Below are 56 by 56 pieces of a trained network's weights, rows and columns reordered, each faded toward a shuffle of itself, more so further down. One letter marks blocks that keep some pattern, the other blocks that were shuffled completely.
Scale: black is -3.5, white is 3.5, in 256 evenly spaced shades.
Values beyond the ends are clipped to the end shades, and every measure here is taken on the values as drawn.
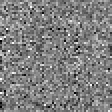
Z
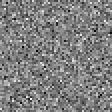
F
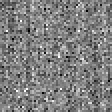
Z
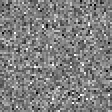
F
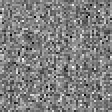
Z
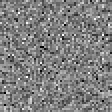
Z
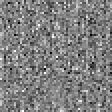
Z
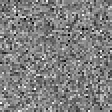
F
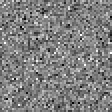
F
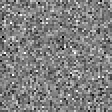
F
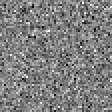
F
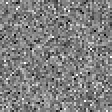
F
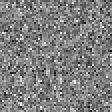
Z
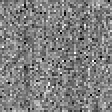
Z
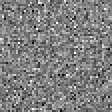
Z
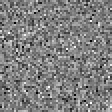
F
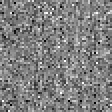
Z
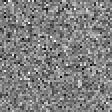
F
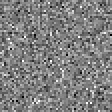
F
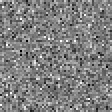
F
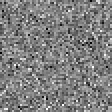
F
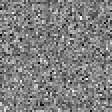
F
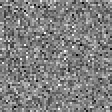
F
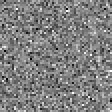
F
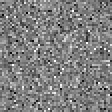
Z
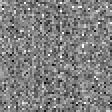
Z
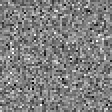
Z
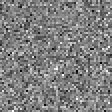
Z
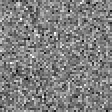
F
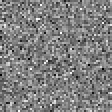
Z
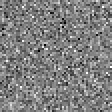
F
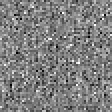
Z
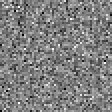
F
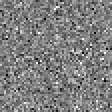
Z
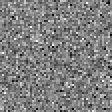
F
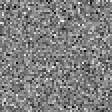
F
